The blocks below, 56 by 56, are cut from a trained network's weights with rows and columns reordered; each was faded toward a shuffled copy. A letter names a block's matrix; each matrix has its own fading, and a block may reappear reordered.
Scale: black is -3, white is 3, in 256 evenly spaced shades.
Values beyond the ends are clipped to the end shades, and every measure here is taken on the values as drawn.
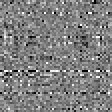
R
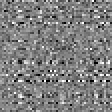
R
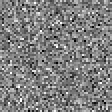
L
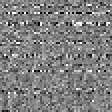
R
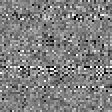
R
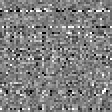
R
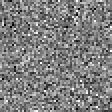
L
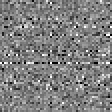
R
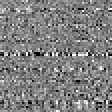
R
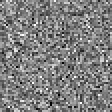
L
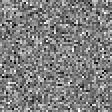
L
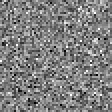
L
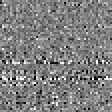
R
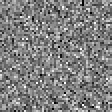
L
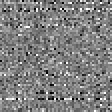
R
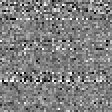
R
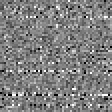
R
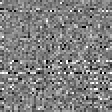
R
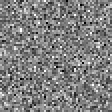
L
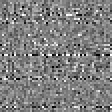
R
